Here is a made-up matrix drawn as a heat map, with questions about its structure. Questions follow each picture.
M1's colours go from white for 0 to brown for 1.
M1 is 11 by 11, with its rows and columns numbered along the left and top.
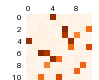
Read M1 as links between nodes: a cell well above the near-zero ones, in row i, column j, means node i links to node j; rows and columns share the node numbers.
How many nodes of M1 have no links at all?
1
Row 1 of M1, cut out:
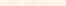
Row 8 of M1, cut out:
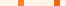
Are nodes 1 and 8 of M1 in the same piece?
no
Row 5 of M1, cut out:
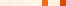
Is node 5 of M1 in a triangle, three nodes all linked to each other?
no
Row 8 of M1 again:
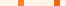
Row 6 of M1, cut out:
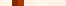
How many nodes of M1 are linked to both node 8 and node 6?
1
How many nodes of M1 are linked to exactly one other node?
2
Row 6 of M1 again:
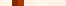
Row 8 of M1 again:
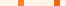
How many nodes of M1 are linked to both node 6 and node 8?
1
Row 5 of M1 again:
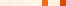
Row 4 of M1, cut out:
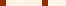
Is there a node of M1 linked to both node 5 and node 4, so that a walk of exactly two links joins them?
yes
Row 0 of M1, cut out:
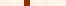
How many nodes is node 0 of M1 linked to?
1
